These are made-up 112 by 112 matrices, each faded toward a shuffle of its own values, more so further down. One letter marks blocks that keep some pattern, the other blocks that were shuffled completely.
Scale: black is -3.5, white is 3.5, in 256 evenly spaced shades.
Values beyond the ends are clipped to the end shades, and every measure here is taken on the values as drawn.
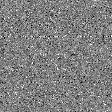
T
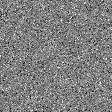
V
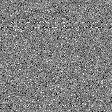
T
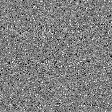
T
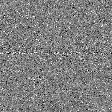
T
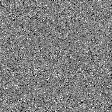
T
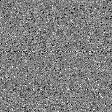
T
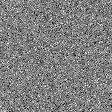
V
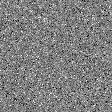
V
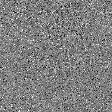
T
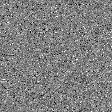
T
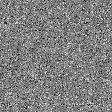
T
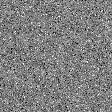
V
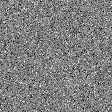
V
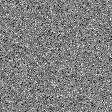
V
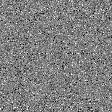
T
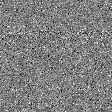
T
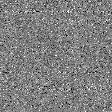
T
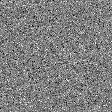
V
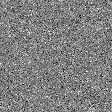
V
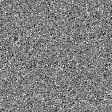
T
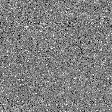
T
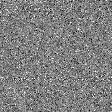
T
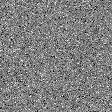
V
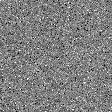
V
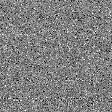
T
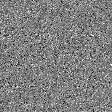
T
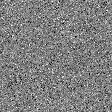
V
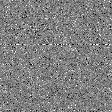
T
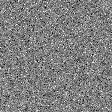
V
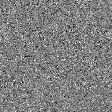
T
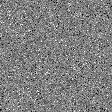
V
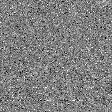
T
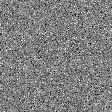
V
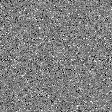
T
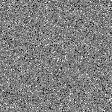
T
